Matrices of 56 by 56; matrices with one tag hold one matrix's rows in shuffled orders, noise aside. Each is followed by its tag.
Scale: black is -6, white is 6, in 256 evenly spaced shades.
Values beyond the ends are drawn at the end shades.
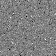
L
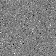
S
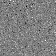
L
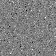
L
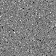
S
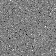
L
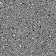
S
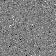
L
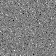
S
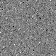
S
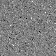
L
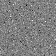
L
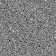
L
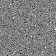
L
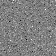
L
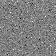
L
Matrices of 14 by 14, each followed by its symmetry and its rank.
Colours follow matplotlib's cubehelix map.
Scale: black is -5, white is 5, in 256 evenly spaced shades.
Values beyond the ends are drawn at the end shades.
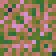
symmetric, full rank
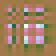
symmetric, rank one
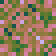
symmetric, full rank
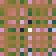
symmetric, rank one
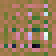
antisymmetric, rank two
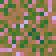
symmetric, full rank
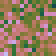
antisymmetric, full rank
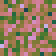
neither, full rank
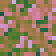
antisymmetric, full rank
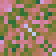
symmetric, full rank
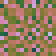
antisymmetric, rank two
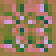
antisymmetric, rank two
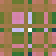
symmetric, rank one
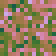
antisymmetric, full rank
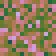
neither, full rank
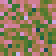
neither, full rank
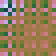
symmetric, rank one
